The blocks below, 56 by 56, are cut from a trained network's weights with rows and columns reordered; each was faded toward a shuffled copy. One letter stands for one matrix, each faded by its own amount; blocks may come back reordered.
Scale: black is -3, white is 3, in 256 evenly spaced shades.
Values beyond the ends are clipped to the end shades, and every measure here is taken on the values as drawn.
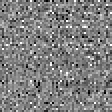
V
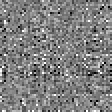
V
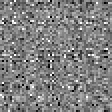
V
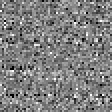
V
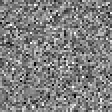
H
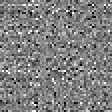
V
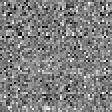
V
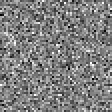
H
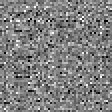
V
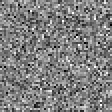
H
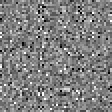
V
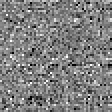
V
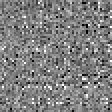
V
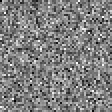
H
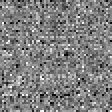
V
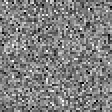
H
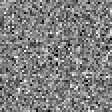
H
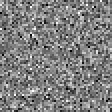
H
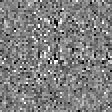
V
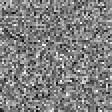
H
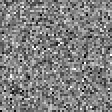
H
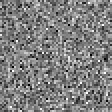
H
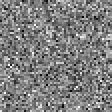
H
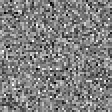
H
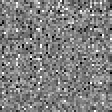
V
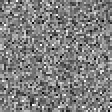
H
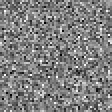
H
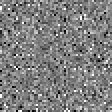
V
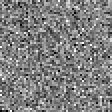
H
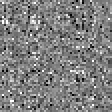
V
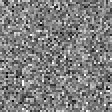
H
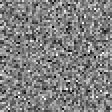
H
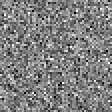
H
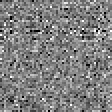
V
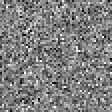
H
